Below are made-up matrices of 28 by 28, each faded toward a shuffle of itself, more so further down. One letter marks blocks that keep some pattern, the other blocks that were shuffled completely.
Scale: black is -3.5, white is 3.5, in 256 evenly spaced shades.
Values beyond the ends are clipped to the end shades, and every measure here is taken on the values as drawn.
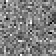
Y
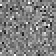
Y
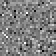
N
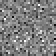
N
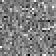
Y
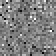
N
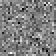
N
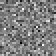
Y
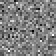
N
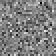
Y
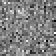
Y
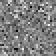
N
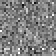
Y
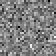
N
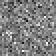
N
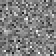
N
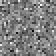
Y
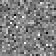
N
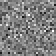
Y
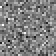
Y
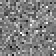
N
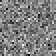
N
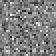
Y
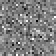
N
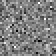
N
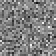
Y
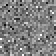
N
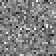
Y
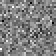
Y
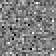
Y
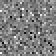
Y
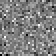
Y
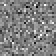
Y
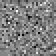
N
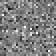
N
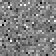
N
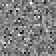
N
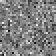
N
